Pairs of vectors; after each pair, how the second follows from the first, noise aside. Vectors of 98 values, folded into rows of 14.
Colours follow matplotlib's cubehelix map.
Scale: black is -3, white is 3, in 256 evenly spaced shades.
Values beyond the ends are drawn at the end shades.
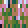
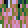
negated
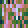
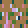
partly zeroed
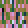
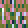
negated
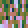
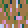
partly zeroed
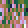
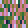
shuffled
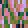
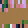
partly zeroed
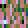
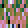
shuffled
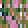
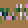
partly zeroed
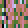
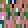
shuffled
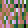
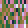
negated
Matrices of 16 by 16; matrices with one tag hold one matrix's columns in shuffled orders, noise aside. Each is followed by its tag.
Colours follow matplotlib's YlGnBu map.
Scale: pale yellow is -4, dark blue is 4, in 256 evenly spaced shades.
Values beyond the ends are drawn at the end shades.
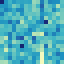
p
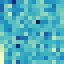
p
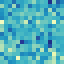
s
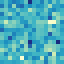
s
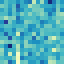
p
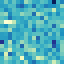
s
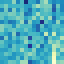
p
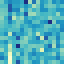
p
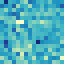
s
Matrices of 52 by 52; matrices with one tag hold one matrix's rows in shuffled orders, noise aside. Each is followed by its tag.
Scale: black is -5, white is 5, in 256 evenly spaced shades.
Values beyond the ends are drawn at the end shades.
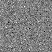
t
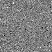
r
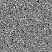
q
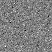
q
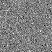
r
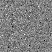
t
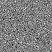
q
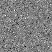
q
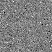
r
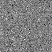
t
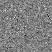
q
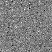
t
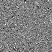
q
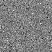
r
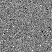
r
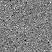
q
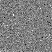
r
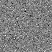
q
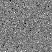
q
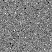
q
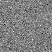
r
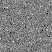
r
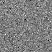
q
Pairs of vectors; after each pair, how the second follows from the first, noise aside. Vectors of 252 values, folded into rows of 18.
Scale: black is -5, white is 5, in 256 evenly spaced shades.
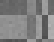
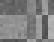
copied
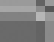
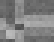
wrapped around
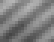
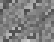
sign-scrambled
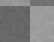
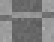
wrapped around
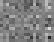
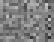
sign-scrambled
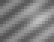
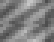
wrapped around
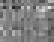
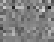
sign-scrambled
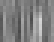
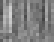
wrapped around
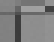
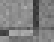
reversed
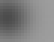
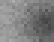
reversed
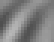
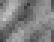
wrapped around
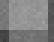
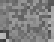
sign-scrambled
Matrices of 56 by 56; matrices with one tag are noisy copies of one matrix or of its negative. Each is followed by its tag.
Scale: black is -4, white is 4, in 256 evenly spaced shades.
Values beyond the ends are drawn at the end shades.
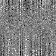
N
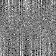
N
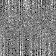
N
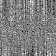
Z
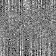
N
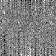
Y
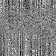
N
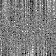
Z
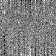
Y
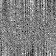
Z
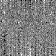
Y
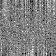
Z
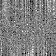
Z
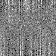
N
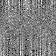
N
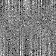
N
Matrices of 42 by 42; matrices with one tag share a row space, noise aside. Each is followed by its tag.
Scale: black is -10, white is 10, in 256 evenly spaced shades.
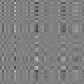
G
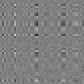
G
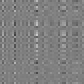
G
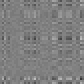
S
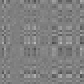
S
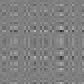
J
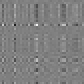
G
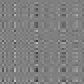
G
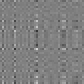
G
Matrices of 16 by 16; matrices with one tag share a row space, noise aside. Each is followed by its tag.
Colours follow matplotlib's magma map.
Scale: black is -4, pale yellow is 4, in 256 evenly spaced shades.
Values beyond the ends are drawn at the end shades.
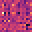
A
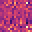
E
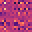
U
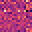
A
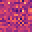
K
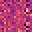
A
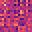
U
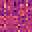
U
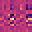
E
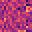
A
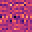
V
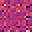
A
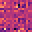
U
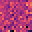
E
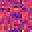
K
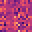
U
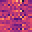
K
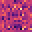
K
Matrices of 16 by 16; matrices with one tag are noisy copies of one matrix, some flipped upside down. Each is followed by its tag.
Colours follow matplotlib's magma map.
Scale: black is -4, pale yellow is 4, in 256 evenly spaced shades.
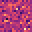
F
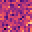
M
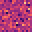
F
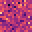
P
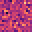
F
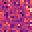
M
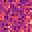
M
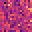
M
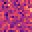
M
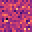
F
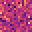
P
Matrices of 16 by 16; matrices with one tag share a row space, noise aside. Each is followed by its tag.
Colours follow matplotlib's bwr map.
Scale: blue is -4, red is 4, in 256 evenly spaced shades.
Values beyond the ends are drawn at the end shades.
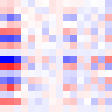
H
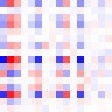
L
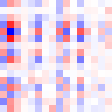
L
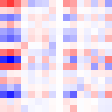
H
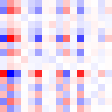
L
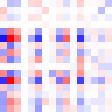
L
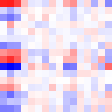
H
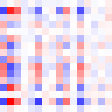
L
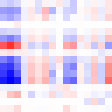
H
